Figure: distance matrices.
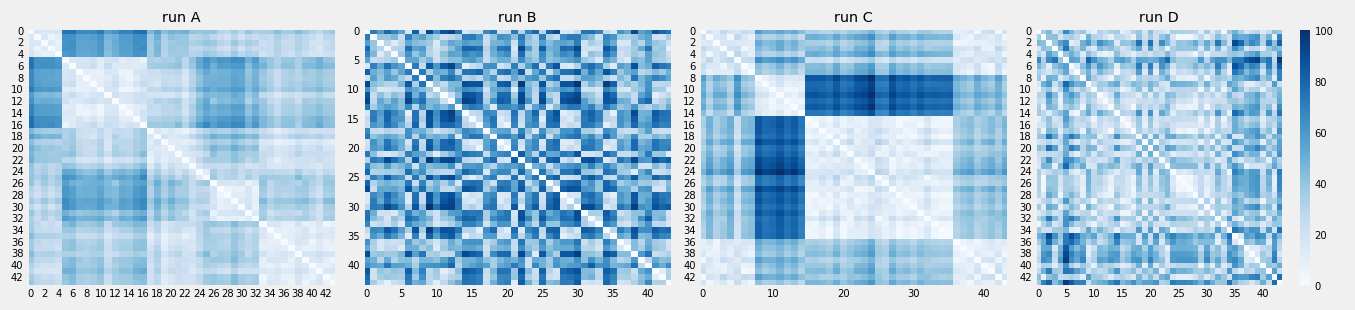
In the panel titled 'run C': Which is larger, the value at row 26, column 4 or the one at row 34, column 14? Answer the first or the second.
the second
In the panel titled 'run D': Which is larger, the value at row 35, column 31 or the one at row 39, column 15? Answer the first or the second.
the first
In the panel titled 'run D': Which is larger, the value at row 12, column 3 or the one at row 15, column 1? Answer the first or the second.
the first
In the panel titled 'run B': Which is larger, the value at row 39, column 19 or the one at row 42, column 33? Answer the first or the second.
the first
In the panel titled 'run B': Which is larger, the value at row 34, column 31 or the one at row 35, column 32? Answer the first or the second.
the first
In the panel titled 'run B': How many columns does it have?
44
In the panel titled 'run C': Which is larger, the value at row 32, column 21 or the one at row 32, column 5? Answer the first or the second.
the second
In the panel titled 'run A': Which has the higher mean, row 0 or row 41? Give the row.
0
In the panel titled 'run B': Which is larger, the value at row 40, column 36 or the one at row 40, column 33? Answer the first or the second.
the second
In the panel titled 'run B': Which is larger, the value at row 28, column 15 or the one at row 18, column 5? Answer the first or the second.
the second
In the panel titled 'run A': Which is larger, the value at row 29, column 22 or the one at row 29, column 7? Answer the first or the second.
the second
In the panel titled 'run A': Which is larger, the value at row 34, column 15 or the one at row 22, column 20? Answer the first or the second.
the first
